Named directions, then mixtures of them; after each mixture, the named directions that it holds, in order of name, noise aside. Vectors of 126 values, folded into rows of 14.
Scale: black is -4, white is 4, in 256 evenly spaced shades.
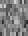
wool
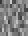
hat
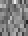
hat, wool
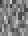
hat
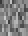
hat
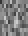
hat, wool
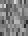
wool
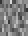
hat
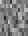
hat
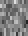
wool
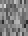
wool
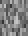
hat, wool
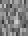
hat, wool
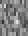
hat, wool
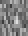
hat, wool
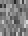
wool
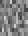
hat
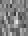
hat, wool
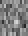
hat, wool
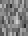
hat, wool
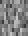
hat, wool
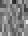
hat, wool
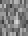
hat, wool
